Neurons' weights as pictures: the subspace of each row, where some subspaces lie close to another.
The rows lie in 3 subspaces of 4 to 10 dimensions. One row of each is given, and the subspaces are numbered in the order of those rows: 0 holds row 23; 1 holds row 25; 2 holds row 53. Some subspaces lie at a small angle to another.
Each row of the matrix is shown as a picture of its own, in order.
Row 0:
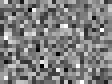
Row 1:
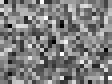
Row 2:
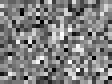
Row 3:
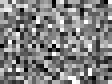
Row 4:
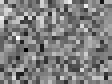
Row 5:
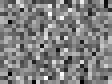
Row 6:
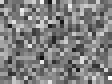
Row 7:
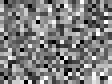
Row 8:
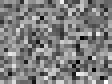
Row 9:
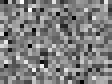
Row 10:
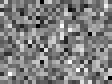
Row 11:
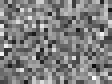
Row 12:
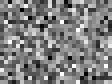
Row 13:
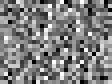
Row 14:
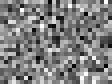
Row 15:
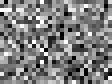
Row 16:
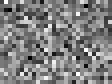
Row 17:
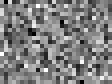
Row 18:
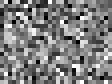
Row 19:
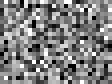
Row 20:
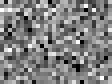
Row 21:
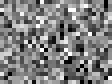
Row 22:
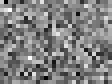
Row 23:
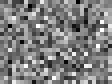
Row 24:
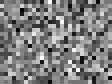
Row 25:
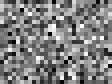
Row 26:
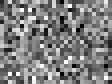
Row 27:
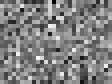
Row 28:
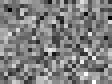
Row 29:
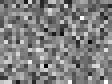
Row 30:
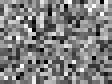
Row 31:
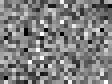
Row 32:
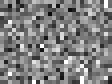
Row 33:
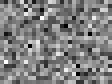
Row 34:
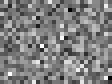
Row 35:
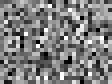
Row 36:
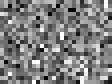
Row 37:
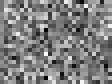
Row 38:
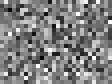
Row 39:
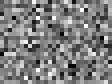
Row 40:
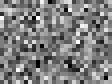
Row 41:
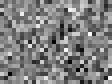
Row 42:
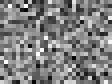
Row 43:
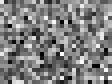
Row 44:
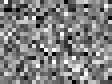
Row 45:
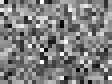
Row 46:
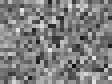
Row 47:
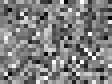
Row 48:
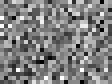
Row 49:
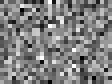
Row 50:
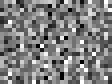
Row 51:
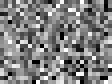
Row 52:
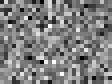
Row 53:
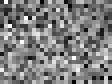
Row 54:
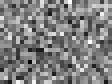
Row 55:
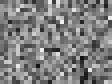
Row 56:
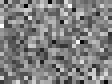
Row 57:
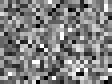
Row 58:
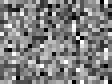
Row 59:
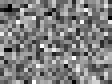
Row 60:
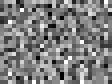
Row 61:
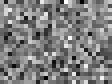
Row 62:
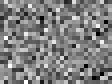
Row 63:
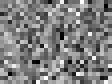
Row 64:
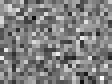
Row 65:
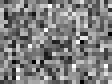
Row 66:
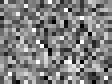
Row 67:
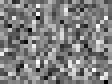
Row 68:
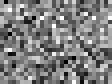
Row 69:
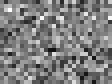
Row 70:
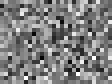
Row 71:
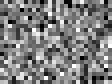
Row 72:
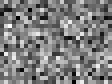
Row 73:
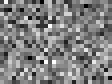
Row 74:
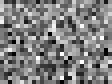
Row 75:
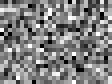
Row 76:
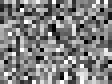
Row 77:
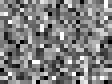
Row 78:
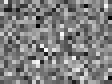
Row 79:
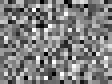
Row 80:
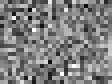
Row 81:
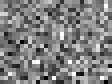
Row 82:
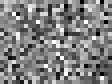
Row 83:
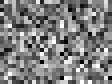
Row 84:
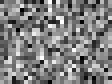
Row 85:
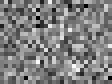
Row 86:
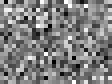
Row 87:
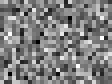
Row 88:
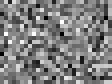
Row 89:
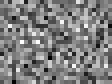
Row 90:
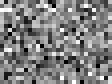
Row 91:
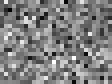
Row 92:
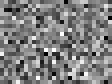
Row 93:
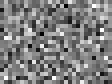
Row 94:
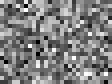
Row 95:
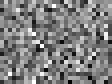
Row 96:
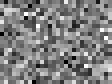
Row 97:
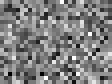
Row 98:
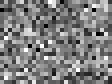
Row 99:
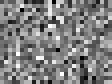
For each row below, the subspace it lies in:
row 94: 0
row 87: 0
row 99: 1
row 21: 1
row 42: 0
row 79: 2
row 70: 1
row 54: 0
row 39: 0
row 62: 0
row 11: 0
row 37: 0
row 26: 0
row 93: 0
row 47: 2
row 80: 0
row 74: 1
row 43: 1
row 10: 1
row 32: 2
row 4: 0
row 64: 0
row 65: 0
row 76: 1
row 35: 0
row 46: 2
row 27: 1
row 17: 0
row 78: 2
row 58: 0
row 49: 1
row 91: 2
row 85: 2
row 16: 1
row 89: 0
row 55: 1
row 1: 1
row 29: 0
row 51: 2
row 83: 1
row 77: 2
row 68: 2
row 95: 0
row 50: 2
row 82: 0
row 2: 1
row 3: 0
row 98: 0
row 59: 0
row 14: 2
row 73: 1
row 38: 1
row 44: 2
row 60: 2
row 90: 0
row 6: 1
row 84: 1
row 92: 2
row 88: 0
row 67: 0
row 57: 2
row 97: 0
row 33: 0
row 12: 0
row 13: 2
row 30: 0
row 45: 1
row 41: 1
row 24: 1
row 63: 2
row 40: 0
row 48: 0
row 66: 0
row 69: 2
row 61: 2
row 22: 1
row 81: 2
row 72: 0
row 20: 0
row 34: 2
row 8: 0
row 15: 1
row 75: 0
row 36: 2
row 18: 0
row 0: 0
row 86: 2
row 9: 0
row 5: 2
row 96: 0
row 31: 0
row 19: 0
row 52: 1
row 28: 2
